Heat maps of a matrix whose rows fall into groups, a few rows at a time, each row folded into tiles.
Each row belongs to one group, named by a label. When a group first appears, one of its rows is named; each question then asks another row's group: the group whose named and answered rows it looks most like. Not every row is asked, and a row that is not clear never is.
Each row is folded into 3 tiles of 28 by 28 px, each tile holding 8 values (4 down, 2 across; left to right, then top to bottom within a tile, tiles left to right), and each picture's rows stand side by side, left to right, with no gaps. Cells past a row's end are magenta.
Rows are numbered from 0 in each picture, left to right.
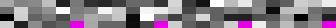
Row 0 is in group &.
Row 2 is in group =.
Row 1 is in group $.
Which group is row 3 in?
=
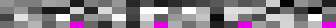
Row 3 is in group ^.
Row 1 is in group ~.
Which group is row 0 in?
^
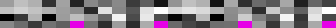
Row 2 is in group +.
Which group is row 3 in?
~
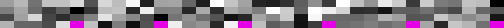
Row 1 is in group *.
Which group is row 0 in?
=
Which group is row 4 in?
^
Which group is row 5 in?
^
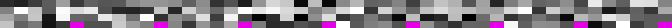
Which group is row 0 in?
$
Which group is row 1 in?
^
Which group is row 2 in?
~
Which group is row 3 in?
+
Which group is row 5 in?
+
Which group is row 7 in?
^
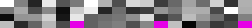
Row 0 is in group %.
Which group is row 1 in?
^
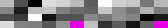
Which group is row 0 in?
=
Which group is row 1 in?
*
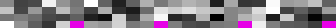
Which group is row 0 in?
=
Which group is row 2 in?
+
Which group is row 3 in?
*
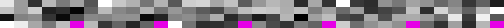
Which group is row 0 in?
=
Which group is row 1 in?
*
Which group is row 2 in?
*
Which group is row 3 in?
+
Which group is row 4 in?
%
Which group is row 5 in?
~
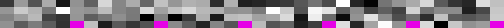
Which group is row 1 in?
*
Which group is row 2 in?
+
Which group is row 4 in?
%
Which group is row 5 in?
%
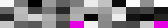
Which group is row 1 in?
=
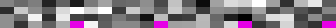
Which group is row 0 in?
~
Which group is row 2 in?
=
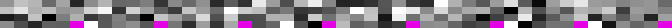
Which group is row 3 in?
^
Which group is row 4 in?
$
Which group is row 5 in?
*
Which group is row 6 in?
%
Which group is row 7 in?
&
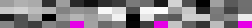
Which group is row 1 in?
$
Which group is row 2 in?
%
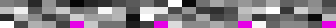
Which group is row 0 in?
&
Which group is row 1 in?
$
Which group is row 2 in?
%
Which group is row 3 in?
&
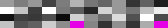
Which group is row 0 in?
&
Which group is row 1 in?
~
